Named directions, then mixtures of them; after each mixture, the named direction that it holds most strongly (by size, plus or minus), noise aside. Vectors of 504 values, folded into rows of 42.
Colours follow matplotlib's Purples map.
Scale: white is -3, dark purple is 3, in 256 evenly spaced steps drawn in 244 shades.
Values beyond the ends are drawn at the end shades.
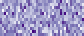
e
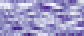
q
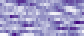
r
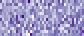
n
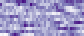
r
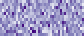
e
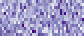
e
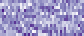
e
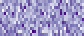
e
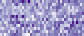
n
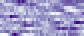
r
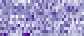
n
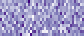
n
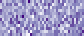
n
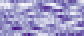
q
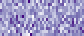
n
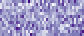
n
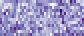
e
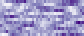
r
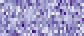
e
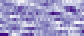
r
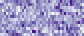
e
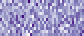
n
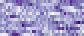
r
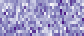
e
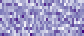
n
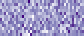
n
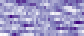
r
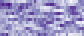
q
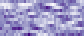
q
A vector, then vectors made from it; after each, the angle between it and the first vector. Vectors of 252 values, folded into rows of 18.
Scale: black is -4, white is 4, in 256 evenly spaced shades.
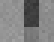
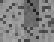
partly aligned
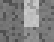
nearly opposite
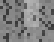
partly opposed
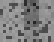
partly aligned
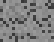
orthogonal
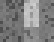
nearly opposite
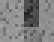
nearly parallel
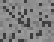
orthogonal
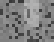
partly opposed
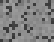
orthogonal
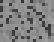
orthogonal
